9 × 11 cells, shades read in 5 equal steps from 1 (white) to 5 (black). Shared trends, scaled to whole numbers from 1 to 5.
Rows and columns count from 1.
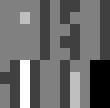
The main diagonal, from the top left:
3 3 3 3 4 3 4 2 3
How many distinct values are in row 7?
5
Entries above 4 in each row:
0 0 0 0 0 2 2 2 2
